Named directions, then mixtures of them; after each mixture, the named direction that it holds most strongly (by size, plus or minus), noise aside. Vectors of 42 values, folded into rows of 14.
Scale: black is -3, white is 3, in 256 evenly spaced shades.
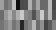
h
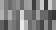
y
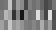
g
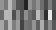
g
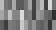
y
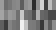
y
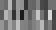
g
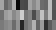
h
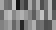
h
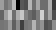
h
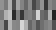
g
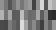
y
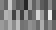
g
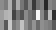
g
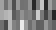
y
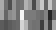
y
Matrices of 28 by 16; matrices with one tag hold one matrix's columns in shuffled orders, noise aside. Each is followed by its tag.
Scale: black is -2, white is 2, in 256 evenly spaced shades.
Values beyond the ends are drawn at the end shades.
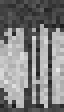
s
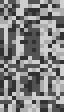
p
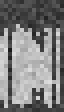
s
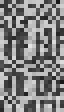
p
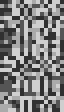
p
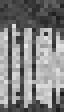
s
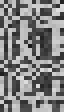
p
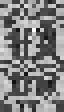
p
